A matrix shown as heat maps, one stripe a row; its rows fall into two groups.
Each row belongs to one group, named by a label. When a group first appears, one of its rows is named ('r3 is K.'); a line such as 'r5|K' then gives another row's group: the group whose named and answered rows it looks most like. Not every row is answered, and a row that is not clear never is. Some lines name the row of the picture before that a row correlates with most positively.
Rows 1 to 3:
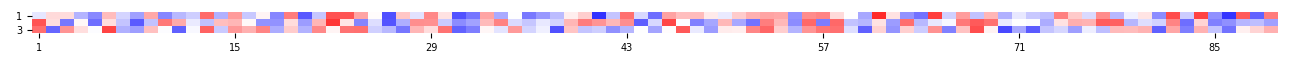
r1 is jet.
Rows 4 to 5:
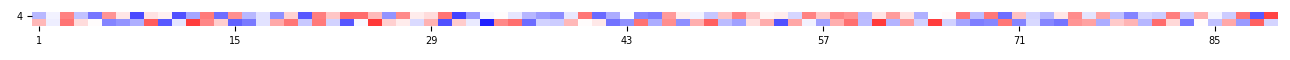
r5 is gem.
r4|jet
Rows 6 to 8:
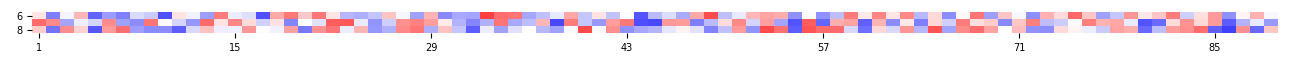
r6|gem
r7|jet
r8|jet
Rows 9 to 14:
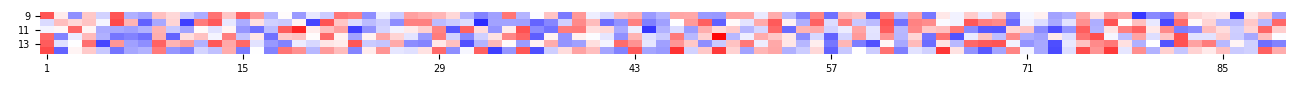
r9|jet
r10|jet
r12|gem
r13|jet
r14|gem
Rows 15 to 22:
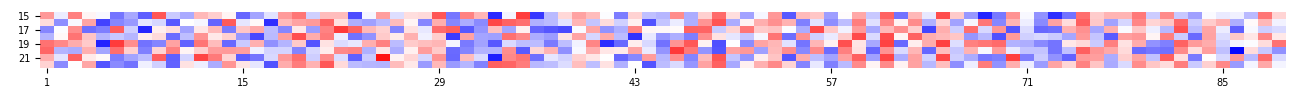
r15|gem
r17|jet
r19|jet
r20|jet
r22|gem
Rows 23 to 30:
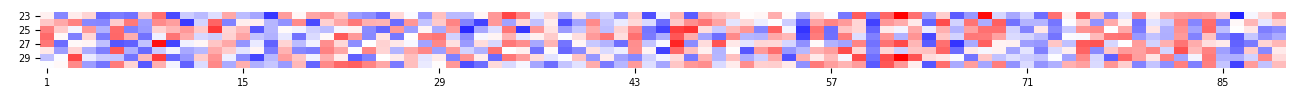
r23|gem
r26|jet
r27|gem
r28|jet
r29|gem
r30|jet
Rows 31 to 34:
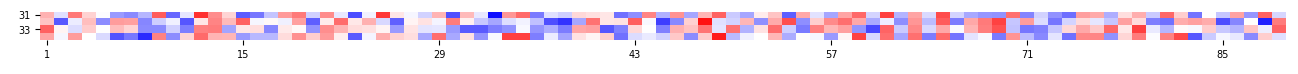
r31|gem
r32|jet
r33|jet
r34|gem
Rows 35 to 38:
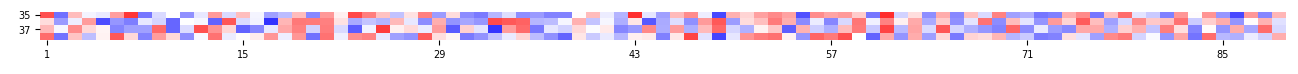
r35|jet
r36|gem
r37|gem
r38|jet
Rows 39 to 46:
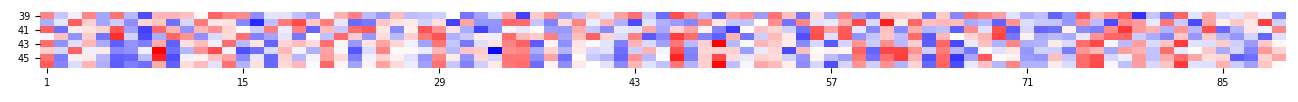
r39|jet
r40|gem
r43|gem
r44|gem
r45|gem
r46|gem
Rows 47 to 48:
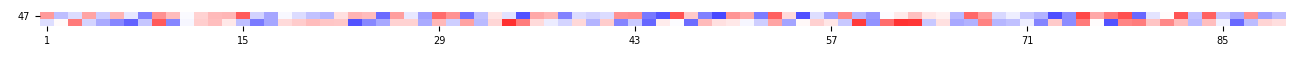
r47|jet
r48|gem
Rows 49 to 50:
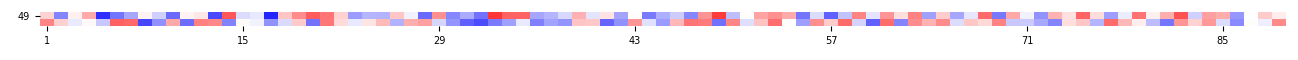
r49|gem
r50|jet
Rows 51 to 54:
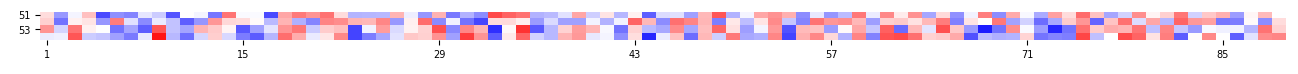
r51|gem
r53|gem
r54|gem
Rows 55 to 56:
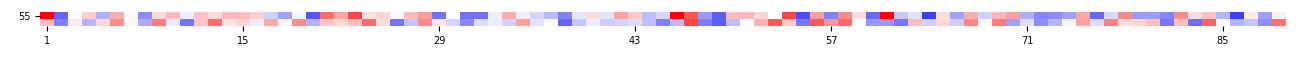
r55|jet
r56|jet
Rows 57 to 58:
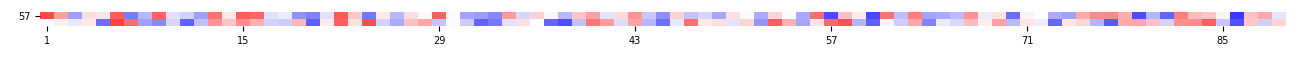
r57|jet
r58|jet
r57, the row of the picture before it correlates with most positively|55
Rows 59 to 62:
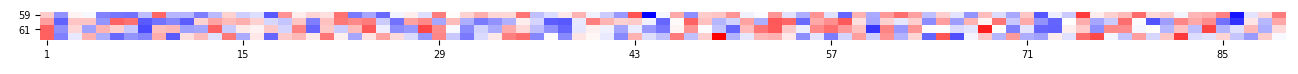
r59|gem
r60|jet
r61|jet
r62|gem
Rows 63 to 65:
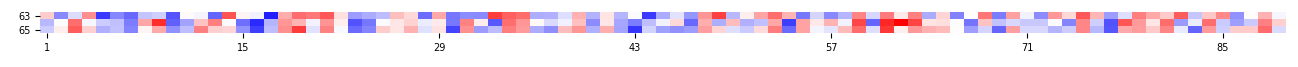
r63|gem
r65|gem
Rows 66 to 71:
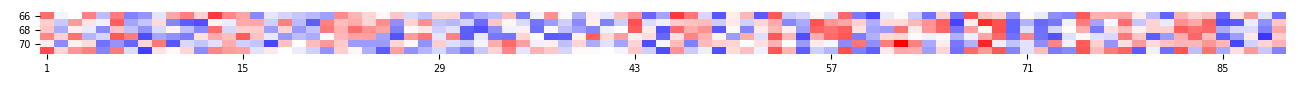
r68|jet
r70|gem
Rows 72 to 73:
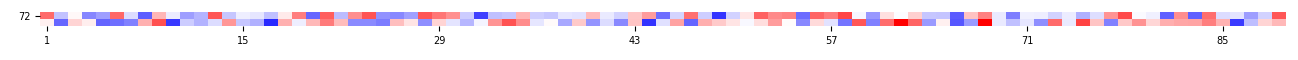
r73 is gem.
